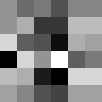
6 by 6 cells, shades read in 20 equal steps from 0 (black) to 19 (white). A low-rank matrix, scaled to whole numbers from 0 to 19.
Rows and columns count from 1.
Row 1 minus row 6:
-1 -2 3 1 -2 -2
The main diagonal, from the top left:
11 13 6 19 16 12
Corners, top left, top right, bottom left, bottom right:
11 10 12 12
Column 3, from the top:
9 4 6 11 2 6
